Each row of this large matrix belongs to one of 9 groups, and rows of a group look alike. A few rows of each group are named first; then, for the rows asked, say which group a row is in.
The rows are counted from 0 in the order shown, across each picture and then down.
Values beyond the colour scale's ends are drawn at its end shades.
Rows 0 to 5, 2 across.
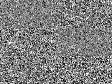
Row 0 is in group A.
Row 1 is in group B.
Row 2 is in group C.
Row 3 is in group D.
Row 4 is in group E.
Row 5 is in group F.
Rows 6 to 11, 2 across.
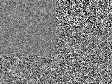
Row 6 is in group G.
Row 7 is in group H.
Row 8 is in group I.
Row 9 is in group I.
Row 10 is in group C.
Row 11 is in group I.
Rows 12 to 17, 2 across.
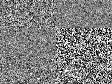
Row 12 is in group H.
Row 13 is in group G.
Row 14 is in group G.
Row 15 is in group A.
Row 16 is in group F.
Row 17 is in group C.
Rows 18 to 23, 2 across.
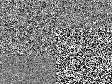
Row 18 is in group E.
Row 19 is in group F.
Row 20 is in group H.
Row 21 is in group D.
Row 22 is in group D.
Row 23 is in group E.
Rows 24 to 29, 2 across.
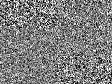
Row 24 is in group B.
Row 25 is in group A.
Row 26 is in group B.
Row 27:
F
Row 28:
D
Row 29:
E
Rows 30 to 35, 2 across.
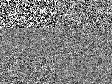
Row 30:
G
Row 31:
C
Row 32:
D
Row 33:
I
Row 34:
E
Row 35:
E
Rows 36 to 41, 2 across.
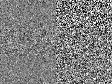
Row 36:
A
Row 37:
F
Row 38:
E
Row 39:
I
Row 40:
A
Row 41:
F
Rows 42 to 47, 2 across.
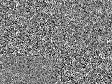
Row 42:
B
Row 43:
G
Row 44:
I
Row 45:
A
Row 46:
D
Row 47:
B
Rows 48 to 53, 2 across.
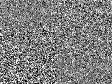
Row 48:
A
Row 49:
G
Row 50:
D
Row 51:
I
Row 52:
I
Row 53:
B
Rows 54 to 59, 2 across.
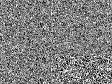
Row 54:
A
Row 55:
F
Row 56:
D
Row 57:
E
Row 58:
A
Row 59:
C
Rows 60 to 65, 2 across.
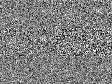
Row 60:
D
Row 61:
G
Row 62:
G
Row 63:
F
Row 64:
H
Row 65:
E
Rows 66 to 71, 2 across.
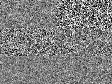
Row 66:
C
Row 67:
I
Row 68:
E
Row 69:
B
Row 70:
D
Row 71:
E
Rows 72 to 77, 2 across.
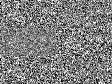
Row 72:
C
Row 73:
F
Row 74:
G
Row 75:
G
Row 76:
C
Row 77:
A
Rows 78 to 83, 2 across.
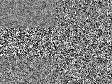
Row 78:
E
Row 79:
A
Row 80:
I
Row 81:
E
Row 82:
H
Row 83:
C
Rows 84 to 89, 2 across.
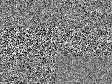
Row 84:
H
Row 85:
G
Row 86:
I
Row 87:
C
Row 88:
E
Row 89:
H
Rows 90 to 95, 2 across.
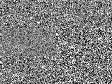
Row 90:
F
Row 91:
E
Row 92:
D
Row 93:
D
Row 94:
D
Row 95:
I
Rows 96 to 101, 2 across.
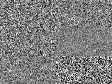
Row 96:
I
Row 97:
D
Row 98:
A
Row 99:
F
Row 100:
C
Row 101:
D
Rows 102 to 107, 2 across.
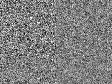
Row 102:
F
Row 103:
H
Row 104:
E
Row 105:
I
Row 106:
F
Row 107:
C
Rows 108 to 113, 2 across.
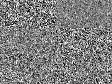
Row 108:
B
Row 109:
A
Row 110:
E
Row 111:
C
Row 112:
H
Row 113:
A
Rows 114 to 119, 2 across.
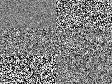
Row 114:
F
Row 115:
F
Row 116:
I
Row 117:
G
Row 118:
H
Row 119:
H
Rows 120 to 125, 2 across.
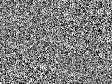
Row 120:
H
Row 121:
E
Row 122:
B
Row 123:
A
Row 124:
G
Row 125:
D
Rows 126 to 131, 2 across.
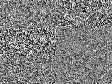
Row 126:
G
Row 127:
B
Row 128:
G
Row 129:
F
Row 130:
I
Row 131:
H
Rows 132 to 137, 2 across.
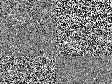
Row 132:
C
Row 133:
F
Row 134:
A
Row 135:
C
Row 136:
E
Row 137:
F
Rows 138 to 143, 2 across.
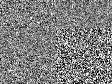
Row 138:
F
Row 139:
H
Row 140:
I
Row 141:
A
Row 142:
C
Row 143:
F
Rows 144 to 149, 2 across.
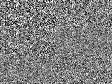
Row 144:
B
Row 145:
H
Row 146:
B
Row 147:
I
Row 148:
I
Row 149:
F
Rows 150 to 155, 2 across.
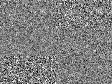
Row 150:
G
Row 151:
G
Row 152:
H
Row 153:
F
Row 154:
I
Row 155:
D
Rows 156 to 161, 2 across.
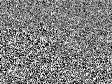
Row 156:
A
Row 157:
D
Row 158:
G
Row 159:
C
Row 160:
C
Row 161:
F
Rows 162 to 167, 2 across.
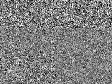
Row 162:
H
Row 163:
E
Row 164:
A
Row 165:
F
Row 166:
C
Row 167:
B
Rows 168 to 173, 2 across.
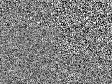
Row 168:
F
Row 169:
F
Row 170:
E
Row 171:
H
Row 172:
C
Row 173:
D
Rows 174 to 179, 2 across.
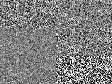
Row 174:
B
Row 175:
D
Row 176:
H
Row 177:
D
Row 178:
B
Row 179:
B
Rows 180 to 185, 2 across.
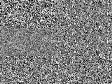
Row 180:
C
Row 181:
A
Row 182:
C
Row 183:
A
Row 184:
H
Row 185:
D
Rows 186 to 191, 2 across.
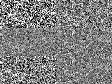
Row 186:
C
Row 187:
H
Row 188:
D
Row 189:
B
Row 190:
D
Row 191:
B
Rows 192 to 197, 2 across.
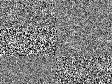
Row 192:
E
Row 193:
H
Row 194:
G
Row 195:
C
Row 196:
A
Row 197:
A
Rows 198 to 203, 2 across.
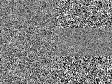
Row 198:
E
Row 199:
E
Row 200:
C
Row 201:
D
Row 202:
C
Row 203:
A
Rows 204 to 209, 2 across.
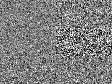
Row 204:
F
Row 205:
G
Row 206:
F
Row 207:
E
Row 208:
E
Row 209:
H
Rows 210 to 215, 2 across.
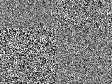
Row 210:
A
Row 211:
A
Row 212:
G
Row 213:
H
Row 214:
E
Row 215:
D
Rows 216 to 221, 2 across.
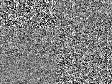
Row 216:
B
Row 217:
B
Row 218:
E
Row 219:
I
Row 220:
F
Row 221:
I
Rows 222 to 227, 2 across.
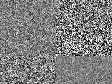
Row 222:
H
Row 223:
I
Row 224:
B
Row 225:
G
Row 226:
E
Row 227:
B
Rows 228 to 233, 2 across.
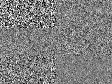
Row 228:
A
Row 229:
G
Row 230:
H
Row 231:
H
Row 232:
A
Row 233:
A
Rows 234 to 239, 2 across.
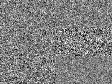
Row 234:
G
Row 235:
I
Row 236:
E
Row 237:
G
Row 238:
E
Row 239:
H
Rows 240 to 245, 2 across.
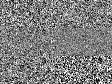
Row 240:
H
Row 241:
C
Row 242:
A
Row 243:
F
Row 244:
E
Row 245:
A
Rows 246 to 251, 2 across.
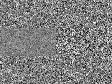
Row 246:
B
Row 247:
F
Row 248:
C
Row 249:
H
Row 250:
D
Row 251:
B
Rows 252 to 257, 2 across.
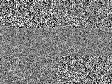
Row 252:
H
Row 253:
H
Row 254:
D
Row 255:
D
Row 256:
C
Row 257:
H
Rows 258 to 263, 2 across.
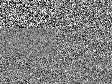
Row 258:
G
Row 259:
I
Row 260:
G
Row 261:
F
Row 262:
F
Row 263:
G
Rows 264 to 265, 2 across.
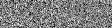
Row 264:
H
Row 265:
D
